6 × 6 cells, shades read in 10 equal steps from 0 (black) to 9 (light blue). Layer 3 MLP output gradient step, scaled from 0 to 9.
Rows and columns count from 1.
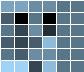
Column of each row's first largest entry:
1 3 3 4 3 1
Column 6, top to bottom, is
5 5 5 5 5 5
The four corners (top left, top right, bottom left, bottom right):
7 5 9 5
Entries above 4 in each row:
6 3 4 3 5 5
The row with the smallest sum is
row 2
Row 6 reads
9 9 3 8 5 5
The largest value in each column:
9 9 6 8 5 5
